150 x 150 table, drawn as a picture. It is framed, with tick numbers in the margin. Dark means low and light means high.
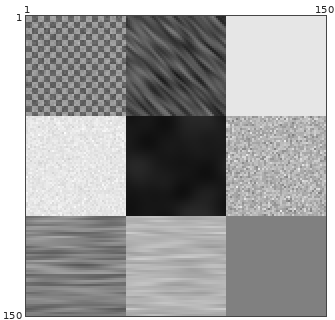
The table splits into 3 rows of 3 panels. Panel 1,1: middling, checkered, strong in contrast. Panel 1,2: low, slanting down to the right. Panel 1,3: very high, flat. Panel 2,1: very high, fine-grained, faint in contrast. Panel 2,2: very low, smooth, faint in contrast. Panel 2,3: high, fine-grained. Panel 3,1: middling, streaked across. Panel 3,2: high, streaked across, faint in contrast. Panel 3,3: middling, flat.
